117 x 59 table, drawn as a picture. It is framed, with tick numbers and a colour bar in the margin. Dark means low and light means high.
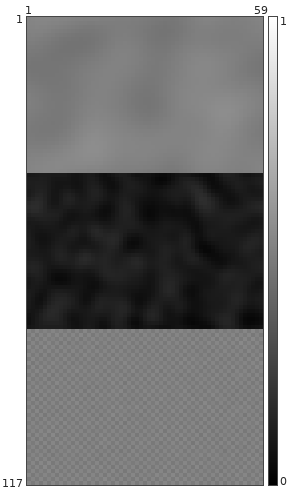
The table splits into 3 rows of 1 panel. Panel 1,1: middling, smooth, faint in contrast. Panel 2,1: very low, blotchy, faint in contrast. Panel 3,1: middling, checkered, faint in contrast.
